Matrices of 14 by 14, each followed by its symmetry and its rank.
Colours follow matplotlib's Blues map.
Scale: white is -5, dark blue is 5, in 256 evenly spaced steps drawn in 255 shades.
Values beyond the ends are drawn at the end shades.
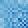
symmetric, rank three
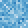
symmetric, full rank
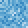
symmetric, full rank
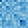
symmetric, rank three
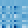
neither, rank one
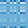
neither, rank one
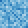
symmetric, full rank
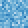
neither, full rank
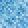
symmetric, full rank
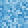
antisymmetric, full rank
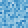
neither, full rank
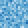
antisymmetric, full rank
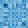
symmetric, rank three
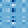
neither, rank one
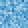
antisymmetric, full rank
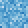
neither, full rank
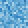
neither, full rank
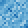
symmetric, full rank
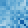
symmetric, rank three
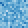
neither, full rank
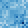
symmetric, rank three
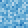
neither, full rank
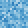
antisymmetric, full rank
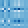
neither, rank one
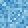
symmetric, full rank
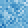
antisymmetric, full rank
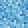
antisymmetric, full rank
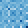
symmetric, rank three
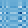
neither, rank one
